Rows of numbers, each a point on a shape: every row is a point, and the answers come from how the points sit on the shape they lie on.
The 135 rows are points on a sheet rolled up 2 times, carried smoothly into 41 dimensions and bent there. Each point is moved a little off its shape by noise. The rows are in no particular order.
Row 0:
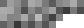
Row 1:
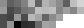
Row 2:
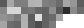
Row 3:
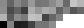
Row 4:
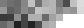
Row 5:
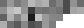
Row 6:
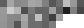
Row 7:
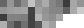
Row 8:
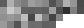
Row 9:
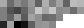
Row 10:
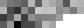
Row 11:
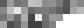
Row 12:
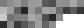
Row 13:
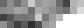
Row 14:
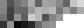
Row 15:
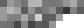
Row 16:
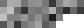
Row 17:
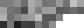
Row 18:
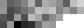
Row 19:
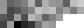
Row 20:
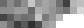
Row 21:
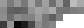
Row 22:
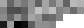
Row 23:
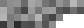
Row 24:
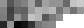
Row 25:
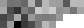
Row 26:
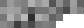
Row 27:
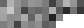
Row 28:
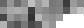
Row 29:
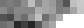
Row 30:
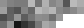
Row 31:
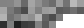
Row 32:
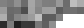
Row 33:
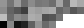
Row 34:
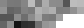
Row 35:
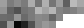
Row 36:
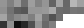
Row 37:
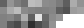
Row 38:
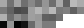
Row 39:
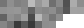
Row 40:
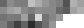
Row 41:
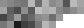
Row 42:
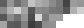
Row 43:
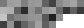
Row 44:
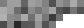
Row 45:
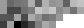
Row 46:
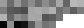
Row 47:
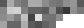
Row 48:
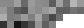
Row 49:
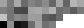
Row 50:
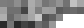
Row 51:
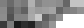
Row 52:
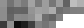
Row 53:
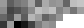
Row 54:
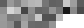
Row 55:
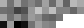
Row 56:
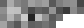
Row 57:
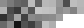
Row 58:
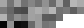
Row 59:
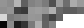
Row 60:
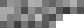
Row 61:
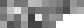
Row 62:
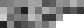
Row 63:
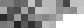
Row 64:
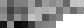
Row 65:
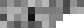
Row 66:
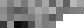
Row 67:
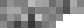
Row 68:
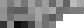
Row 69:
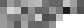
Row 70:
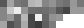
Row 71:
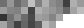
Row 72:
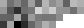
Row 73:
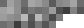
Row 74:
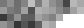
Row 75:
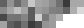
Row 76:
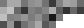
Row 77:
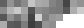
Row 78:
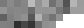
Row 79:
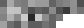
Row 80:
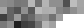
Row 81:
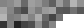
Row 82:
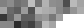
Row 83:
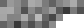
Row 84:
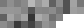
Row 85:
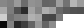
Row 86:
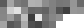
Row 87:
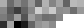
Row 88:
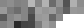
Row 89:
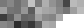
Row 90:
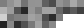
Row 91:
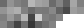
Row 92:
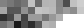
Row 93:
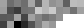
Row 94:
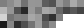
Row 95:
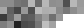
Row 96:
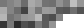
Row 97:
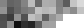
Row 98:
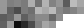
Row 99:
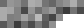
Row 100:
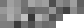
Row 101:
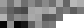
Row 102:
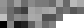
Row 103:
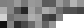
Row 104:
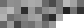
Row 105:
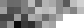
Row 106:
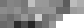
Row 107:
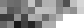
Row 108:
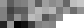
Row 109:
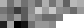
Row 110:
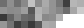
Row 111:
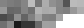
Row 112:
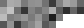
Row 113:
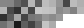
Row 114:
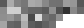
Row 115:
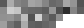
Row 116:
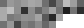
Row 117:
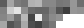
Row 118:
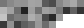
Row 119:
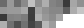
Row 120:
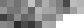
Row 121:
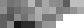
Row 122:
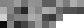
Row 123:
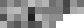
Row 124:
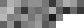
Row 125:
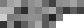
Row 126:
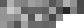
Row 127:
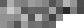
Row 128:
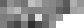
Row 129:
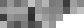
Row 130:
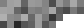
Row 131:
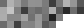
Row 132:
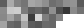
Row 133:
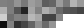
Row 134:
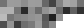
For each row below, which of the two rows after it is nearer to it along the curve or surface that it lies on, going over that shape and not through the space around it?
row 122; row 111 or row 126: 126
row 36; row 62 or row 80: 80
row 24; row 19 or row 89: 19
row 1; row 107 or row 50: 107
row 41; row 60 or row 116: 60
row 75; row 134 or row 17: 17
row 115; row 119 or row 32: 119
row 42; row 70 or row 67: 70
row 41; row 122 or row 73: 73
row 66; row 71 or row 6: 71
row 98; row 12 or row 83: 83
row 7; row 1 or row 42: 42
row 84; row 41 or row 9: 41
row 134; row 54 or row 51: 54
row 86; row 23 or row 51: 51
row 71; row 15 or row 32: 32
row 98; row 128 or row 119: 119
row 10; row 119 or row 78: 119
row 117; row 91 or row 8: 8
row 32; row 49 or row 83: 83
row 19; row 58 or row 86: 58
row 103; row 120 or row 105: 105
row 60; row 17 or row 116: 17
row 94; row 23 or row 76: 76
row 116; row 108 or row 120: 108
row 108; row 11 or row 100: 11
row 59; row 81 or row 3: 3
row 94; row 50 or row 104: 104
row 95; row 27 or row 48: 48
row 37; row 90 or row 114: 114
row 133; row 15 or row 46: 46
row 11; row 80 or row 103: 80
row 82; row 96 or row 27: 96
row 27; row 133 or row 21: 133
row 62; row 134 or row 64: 134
